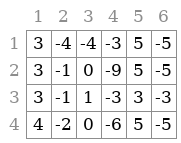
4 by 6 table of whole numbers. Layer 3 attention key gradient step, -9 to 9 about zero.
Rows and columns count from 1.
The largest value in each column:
4 -1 1 -3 5 -3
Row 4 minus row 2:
1 -1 0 3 0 0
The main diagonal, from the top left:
3 -1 1 -6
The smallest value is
-9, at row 2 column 4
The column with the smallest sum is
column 4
